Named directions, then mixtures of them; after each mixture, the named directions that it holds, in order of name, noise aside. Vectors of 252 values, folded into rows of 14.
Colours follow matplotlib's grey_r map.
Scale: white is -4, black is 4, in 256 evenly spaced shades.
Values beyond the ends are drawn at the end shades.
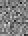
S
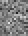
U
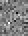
S, U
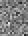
S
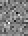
S, U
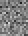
S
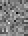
S, U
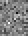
S, U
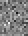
S, U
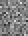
S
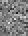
U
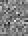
S, U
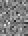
S, U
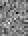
S, U
